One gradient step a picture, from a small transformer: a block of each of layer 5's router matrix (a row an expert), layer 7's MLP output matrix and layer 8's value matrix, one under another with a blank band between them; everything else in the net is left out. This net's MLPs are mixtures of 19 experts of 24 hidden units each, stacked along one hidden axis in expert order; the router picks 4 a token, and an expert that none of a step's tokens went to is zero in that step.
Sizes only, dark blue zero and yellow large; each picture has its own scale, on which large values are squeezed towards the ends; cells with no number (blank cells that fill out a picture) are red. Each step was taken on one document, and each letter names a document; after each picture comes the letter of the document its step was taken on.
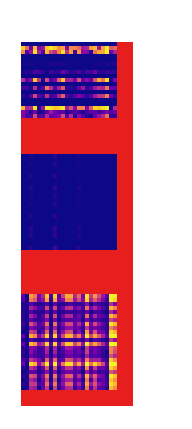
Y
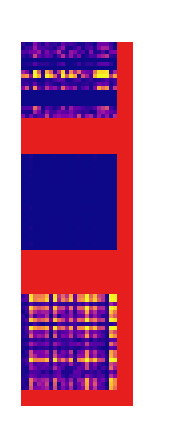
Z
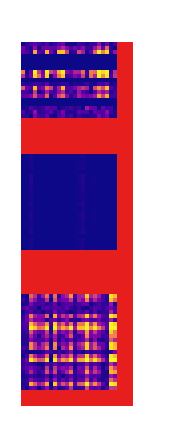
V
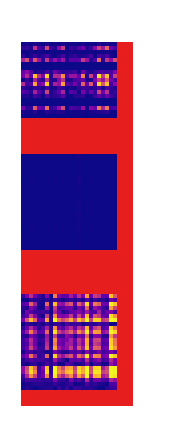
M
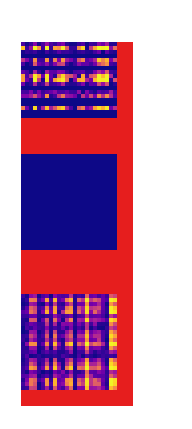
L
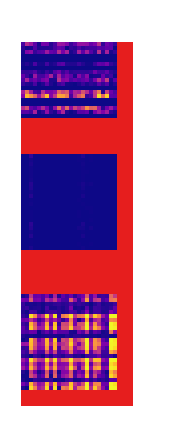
V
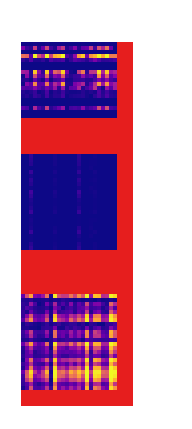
M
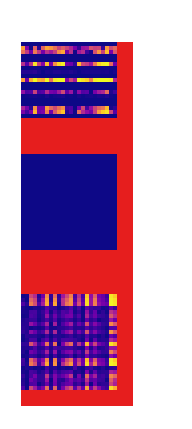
Y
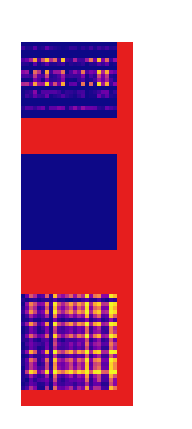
M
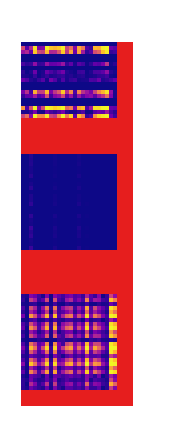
Y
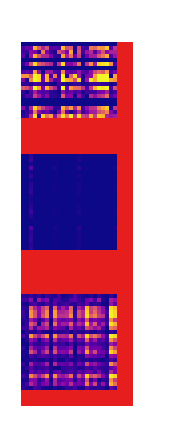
Z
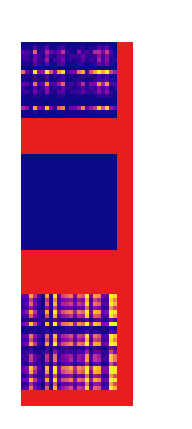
M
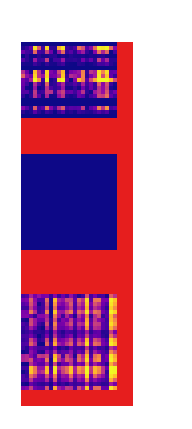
M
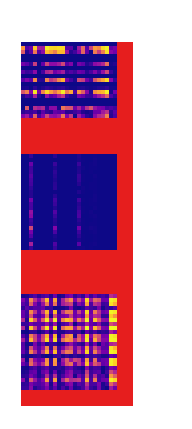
Y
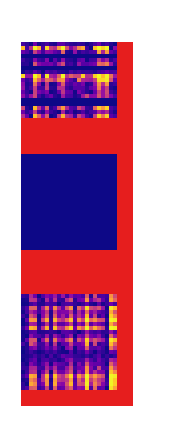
V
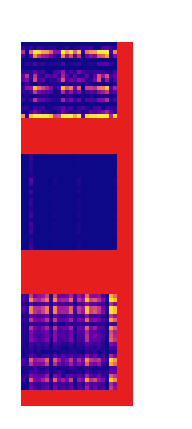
Z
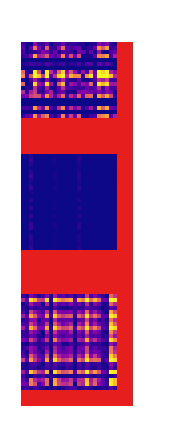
V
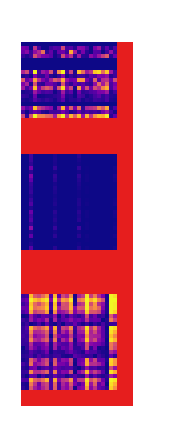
Z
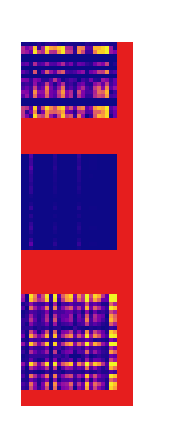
Y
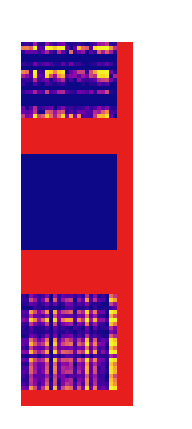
Y
